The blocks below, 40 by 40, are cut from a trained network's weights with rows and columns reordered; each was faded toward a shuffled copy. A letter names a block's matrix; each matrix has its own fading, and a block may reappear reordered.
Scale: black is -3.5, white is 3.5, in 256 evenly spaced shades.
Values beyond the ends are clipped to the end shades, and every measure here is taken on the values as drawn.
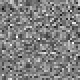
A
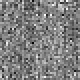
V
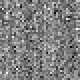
V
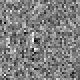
A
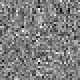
A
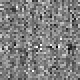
V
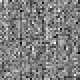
V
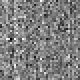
V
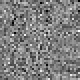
A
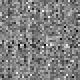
V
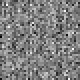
V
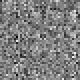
A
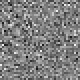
A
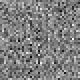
A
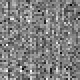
V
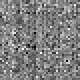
V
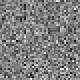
A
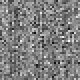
V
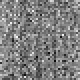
V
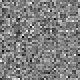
A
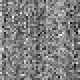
V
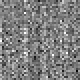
V
